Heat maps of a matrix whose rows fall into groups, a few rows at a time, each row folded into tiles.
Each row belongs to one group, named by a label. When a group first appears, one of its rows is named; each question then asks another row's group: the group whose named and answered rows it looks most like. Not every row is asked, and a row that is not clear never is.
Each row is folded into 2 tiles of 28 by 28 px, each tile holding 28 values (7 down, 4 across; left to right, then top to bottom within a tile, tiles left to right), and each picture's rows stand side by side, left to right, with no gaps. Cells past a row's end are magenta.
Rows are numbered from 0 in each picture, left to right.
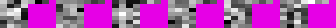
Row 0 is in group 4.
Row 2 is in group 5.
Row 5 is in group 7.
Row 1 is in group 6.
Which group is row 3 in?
4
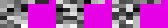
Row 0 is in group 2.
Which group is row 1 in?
6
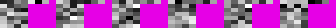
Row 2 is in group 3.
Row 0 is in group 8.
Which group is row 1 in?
5
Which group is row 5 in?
6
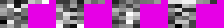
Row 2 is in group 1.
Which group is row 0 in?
5
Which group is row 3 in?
7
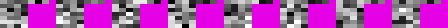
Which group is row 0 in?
2
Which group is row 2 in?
7
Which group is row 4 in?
2
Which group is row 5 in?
1
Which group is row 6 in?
4
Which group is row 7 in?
4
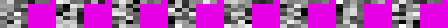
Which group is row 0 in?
1
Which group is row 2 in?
5
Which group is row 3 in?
5
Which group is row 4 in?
6
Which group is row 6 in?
6
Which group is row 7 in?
1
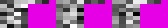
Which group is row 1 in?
6
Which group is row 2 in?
7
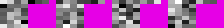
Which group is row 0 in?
6
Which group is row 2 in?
3
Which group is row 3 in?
5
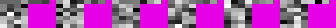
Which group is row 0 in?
2
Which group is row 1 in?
5
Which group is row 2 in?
6
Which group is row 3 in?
1
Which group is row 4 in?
4
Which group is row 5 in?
4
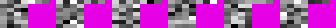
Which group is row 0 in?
7
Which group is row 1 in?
3
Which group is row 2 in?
3
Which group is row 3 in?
2
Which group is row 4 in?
7
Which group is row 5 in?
3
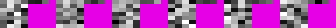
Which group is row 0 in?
1
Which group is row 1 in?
6
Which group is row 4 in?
8
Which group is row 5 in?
3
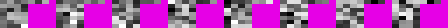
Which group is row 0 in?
2
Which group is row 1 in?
1
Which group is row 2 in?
8
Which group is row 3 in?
6
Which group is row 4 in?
5
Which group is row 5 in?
1
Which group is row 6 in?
3
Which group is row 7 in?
4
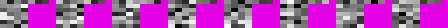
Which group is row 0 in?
3
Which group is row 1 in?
2
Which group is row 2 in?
7
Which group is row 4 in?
2
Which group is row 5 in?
5
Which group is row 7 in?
1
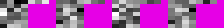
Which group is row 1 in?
4
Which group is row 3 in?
4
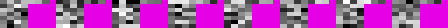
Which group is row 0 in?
7
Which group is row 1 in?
8
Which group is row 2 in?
5
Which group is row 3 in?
7
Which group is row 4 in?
1
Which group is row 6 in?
7
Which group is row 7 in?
2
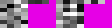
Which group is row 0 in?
3
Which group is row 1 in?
8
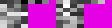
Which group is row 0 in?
8
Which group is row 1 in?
5
